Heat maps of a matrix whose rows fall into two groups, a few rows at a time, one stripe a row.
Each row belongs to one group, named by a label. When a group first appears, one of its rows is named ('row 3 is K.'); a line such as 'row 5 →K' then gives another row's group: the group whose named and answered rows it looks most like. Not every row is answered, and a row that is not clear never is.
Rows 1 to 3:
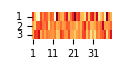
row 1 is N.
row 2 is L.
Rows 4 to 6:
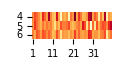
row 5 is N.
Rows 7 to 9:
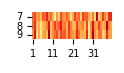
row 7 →N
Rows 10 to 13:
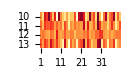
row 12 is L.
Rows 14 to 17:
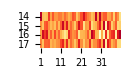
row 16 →N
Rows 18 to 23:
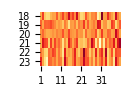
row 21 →N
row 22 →N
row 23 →N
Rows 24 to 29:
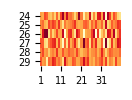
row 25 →N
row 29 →N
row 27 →N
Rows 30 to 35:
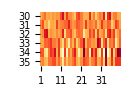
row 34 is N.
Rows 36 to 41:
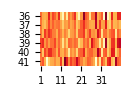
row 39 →N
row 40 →L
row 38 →L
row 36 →N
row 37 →N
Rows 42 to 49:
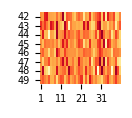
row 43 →L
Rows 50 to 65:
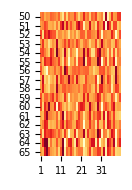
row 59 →L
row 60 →L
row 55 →L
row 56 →N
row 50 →N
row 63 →L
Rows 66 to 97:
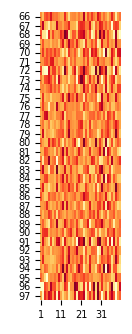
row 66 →L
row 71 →L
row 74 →N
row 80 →N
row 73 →L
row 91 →L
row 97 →L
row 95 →N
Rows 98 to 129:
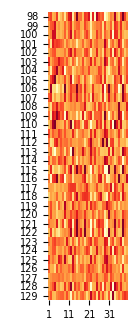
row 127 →L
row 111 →L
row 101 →L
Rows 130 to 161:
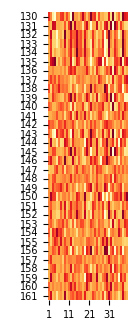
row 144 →L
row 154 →L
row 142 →L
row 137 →N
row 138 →L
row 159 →L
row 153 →N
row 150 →N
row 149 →L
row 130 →N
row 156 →L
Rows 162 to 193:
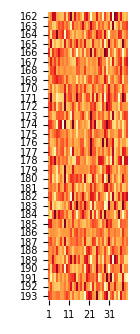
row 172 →L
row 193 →L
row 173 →N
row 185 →L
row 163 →N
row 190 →L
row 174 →L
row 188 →L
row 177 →N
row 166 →L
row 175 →L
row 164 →L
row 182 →N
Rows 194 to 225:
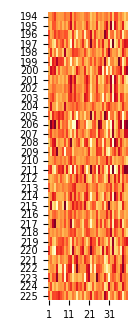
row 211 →N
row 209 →L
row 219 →N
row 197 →N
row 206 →N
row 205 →L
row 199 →L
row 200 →N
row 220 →N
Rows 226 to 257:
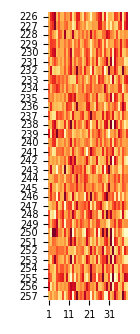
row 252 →N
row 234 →L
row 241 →N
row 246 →L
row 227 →N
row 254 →N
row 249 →L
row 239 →L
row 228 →L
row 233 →N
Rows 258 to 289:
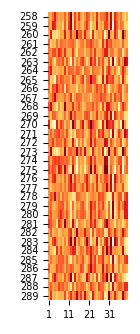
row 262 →L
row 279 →N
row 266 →L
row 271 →N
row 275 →L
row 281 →L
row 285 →N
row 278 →N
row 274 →L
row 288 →N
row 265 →N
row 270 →N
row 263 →N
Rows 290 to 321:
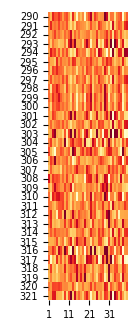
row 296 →L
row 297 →N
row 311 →N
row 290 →L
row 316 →L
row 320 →L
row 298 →L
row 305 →N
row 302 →N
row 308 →L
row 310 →L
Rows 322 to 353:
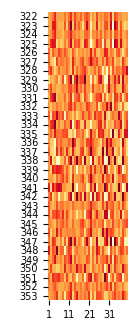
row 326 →L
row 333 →L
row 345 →N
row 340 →N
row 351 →L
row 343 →N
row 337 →N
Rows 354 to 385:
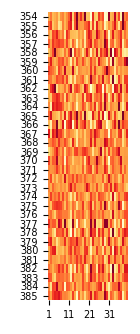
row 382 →N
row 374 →N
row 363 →L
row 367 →L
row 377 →L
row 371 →L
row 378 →N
